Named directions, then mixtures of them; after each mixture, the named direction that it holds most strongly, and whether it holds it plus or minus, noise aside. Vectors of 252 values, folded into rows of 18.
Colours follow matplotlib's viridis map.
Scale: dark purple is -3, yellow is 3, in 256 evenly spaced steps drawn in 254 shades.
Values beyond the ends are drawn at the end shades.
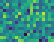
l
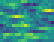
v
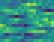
v, minus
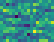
v, minus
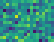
l, plus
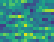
v, plus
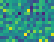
l, minus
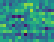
v, minus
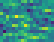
v, plus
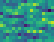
v, minus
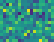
l, minus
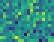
l, plus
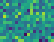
l, plus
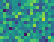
l, plus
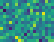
l, plus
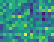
l, minus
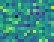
l, minus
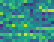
v, plus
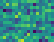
l, plus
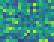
l, minus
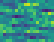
v, minus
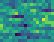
v, minus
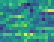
v, plus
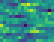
v, minus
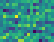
l, plus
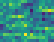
v, plus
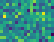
l, plus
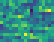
v, plus
